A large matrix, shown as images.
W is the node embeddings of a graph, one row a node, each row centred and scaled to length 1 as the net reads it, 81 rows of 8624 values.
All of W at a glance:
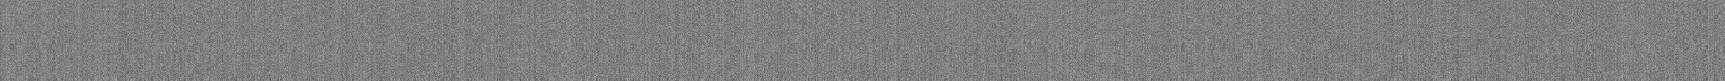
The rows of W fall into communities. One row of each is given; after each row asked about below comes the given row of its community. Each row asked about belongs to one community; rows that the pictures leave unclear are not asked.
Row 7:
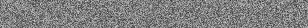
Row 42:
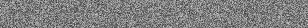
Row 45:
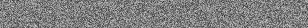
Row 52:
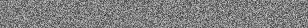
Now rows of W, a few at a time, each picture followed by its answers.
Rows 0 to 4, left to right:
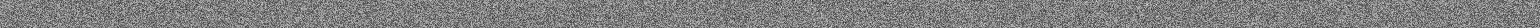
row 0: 45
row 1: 7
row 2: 52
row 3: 45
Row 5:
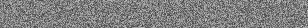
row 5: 7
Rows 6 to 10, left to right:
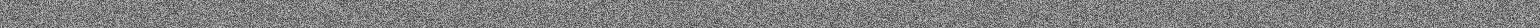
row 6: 42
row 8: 7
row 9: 52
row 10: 45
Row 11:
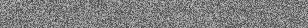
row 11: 42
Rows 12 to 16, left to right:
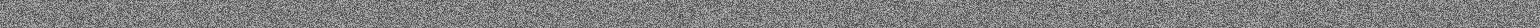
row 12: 45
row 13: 45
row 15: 7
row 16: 7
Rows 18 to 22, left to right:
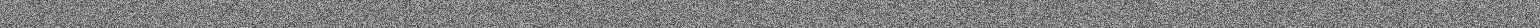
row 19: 42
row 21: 52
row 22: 7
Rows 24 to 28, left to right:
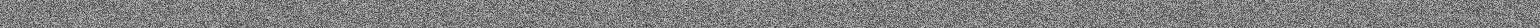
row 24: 42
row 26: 7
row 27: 7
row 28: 42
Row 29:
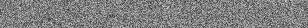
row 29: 52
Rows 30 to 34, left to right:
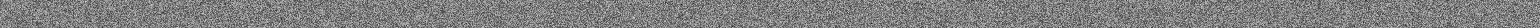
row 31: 7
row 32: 52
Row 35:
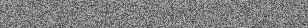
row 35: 7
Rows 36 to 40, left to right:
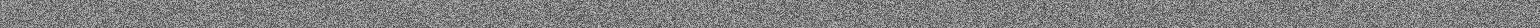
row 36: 42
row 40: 42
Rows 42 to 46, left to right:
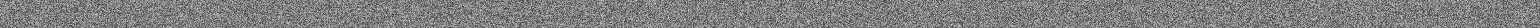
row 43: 52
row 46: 7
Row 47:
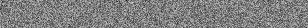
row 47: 45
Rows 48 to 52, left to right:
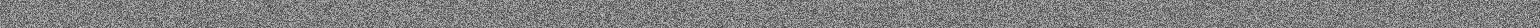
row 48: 45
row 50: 7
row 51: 42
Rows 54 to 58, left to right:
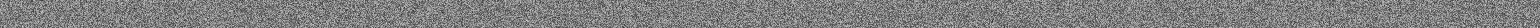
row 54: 42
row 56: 7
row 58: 42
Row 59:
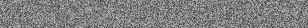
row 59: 42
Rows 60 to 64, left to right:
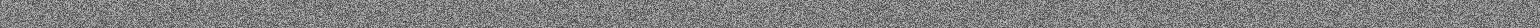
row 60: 7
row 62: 42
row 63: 52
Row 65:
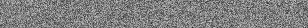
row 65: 52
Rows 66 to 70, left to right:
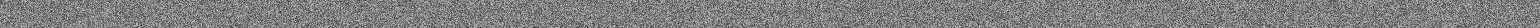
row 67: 42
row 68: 42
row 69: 52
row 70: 42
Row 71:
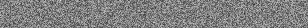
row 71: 52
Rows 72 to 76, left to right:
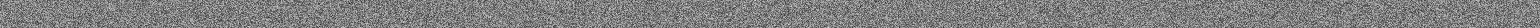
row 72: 45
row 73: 45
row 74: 7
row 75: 42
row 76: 7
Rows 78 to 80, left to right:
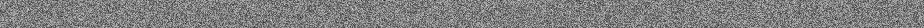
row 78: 7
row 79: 7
